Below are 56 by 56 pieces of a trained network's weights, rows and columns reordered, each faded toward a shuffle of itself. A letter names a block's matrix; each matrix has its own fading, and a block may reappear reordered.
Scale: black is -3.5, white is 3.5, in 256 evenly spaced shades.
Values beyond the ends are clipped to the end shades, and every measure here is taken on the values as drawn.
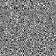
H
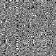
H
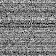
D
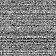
D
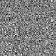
H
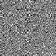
H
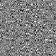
H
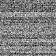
D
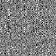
H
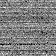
D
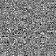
H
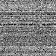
D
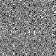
H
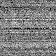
D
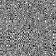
H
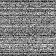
D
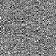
H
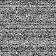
D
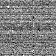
D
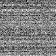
D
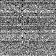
D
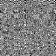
H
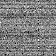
D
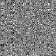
H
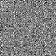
H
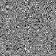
H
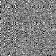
H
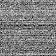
D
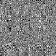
H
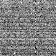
D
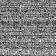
D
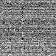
D
